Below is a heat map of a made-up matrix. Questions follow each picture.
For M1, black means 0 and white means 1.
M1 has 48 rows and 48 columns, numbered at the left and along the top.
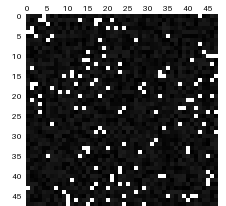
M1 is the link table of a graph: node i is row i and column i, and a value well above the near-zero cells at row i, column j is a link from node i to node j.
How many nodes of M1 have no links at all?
4
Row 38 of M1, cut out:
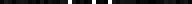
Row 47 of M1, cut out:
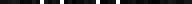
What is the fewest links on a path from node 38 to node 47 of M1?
3
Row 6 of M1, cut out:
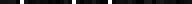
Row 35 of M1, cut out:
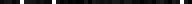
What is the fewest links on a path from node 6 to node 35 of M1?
2
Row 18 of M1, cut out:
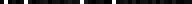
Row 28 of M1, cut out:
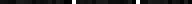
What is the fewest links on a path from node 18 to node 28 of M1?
1
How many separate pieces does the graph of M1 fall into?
5
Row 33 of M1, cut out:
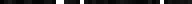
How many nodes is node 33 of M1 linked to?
4
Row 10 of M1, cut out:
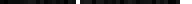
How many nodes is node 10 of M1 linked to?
4
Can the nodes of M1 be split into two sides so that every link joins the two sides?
yes
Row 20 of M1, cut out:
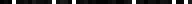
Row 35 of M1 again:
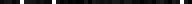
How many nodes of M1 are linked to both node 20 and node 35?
1
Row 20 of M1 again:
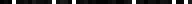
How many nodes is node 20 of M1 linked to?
6
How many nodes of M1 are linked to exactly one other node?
5
